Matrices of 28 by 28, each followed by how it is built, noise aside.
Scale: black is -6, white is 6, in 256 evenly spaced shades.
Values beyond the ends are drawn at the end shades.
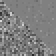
lower triangular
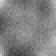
smooth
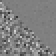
lower triangular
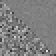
lower triangular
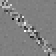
banded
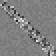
banded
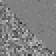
lower triangular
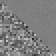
lower triangular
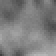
smooth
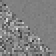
lower triangular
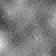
smooth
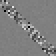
banded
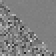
lower triangular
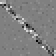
banded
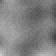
smooth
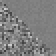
lower triangular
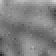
smooth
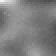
smooth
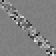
banded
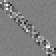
banded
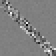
banded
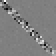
banded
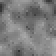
smooth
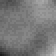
smooth
